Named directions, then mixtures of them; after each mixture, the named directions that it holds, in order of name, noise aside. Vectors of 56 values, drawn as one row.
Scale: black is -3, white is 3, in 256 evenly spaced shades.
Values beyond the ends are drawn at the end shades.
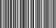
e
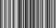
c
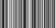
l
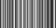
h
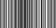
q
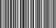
e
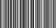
e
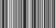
l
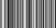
l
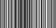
q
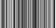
h, l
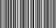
e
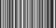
h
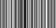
l, q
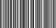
e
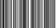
e, l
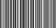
e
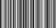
c, e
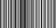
e, q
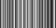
h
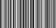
c, e
